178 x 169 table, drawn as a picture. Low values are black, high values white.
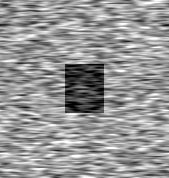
Streaks run across, left to right. No overall slope runs across the table. An odd patch, lower than its surroundings, sits in the centre. The ninth with the lowest average is the centre.
